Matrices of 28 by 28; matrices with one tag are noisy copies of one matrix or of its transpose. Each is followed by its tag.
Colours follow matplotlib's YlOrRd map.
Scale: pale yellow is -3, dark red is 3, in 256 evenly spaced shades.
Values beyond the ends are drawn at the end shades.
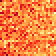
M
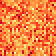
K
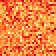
K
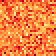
K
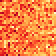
M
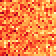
M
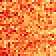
M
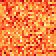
K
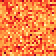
K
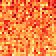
M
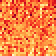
M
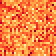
K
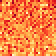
M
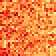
M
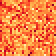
K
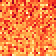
M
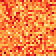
K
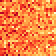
M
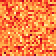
K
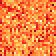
K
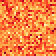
K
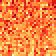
M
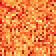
K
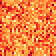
K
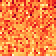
M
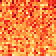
M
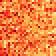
M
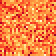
K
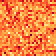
K
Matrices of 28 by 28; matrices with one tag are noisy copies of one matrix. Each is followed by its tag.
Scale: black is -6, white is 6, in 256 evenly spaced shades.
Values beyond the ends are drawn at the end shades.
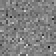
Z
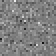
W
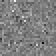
W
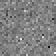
Z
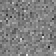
Z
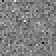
W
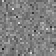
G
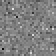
G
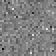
G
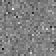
G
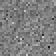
Z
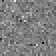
W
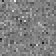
W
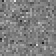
W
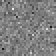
G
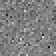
Z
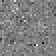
W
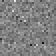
W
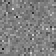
G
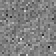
Z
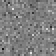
G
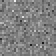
W
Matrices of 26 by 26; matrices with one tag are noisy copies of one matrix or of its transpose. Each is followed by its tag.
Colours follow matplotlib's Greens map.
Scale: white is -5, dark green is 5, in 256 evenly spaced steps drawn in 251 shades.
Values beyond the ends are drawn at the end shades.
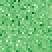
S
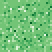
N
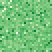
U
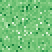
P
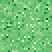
P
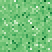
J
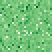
P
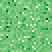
P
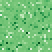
J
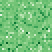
J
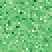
S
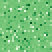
N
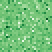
P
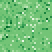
P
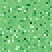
N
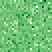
J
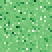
S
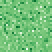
S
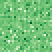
N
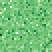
U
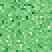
S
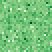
N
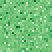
S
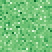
S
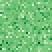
J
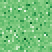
N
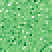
U
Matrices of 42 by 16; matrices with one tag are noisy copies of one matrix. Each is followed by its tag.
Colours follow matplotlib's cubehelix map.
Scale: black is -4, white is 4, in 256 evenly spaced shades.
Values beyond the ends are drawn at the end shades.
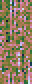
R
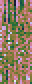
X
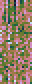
X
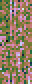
R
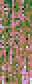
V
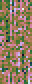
R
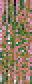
X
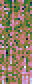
V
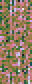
R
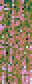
V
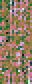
R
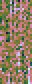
R
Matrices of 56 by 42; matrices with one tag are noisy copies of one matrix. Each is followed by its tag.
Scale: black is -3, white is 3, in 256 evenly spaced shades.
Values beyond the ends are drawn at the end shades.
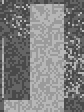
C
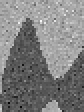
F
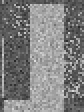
C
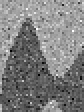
F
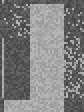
C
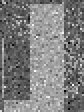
C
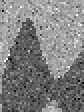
F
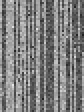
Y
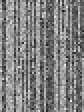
Y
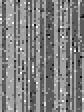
Y
